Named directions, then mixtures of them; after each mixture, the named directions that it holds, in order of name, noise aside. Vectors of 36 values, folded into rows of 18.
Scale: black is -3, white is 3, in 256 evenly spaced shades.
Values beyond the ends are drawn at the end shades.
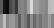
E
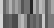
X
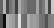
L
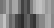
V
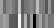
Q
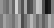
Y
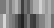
V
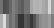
E, V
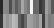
X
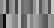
L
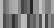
X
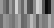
Y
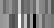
Q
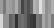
V, X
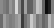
Y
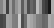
L, Y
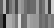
L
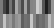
E, Y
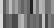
X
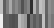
X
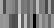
Q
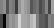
L, V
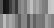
E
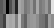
E, L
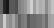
E
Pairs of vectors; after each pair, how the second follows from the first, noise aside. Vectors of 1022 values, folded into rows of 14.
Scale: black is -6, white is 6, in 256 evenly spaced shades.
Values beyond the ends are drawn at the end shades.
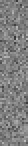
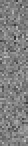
copied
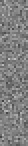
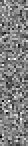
scaled up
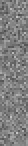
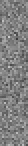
wrapped around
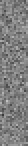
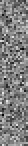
scaled up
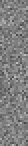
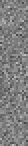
copied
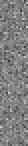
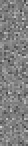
copied
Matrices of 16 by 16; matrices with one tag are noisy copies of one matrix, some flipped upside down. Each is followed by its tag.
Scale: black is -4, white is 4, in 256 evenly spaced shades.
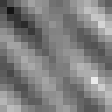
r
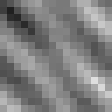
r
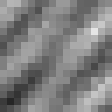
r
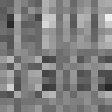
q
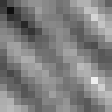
r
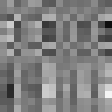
q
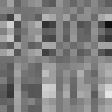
q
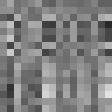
q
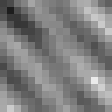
r
